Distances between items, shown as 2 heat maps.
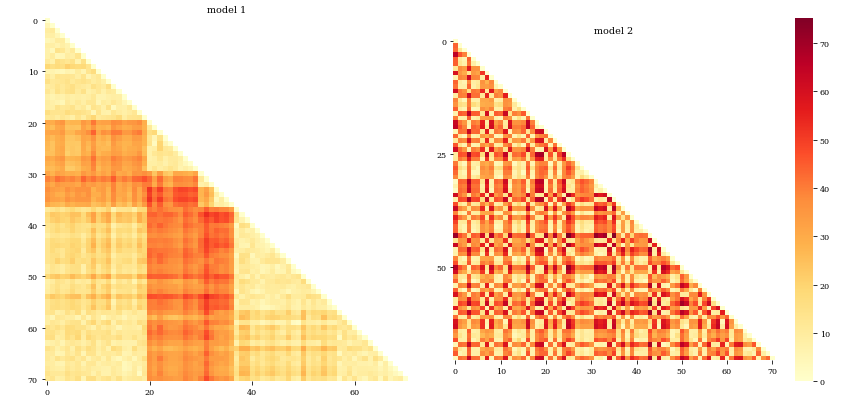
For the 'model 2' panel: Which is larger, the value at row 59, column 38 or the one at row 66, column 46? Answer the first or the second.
the second
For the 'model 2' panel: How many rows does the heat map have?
71
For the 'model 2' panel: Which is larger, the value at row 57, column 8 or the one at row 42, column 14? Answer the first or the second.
the second
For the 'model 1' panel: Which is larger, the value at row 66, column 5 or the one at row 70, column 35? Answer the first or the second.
the second
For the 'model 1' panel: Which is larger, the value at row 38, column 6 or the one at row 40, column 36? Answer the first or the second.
the second
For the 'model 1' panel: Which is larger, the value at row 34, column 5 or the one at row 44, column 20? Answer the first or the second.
the second
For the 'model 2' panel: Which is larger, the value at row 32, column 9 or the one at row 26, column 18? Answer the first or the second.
the second
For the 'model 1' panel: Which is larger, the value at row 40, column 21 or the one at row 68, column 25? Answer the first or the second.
the first
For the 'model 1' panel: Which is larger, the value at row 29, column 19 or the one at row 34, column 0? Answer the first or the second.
the second
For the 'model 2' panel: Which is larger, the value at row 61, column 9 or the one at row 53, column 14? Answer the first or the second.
the second
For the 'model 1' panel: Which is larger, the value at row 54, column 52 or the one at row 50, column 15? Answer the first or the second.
the second
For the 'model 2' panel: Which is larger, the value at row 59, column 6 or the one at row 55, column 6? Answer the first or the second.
the first
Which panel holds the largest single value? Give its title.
model 2
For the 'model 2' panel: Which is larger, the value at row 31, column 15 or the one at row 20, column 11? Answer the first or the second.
the second
